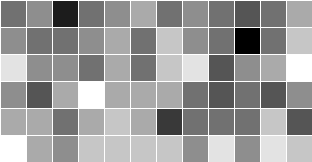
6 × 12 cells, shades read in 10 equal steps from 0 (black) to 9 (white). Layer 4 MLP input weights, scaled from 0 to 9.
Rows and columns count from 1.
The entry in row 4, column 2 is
3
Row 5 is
6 6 4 6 7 6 2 4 4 4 7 3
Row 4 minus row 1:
1 -2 5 5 1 0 2 -1 -1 1 -1 -1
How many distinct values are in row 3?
7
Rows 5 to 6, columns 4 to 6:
6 7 6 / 7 7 7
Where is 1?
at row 1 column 3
